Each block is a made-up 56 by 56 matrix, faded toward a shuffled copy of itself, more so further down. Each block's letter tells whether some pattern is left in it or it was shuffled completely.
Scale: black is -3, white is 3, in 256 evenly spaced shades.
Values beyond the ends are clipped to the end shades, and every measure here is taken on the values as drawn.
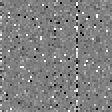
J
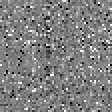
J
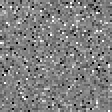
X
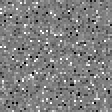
X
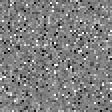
X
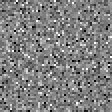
X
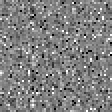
J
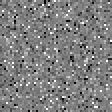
X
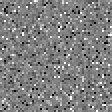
X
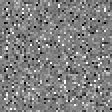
J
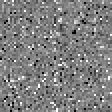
J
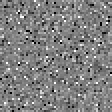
X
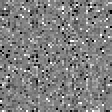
J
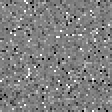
X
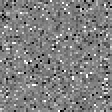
J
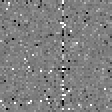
J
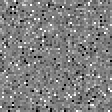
X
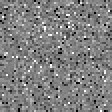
X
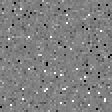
X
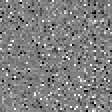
J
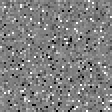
X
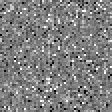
X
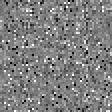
J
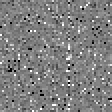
J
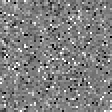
J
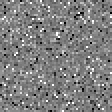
X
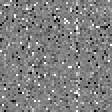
J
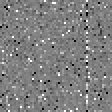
J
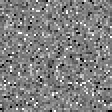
X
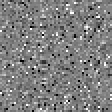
J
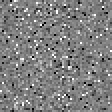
J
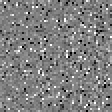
J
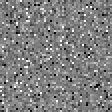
X
